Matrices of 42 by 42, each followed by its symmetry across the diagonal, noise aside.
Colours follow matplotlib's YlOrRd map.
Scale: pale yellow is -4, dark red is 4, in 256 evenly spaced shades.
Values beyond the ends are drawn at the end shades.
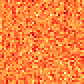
neither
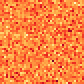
neither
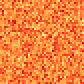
neither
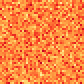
neither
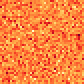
neither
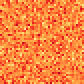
antisymmetric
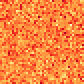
neither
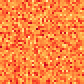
antisymmetric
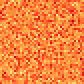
antisymmetric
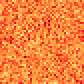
neither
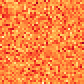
antisymmetric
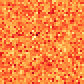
antisymmetric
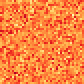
antisymmetric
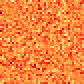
antisymmetric
